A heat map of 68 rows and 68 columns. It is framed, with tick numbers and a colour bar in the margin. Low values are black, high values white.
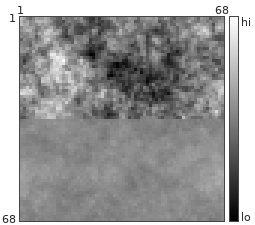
Stripes: none. Ninth with the lowest average: top middle. Seam: horizontal, 50% of the way down, the bottom part calmer. Grain: blotchy. Mirror symmetry: none.
